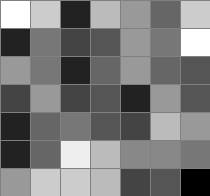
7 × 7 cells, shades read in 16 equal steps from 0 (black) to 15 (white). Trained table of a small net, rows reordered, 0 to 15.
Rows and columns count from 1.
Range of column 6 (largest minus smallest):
6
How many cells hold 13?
0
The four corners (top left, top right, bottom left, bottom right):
15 12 9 0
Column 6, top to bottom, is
6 7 6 9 11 8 5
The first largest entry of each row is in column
1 7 1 2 6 3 2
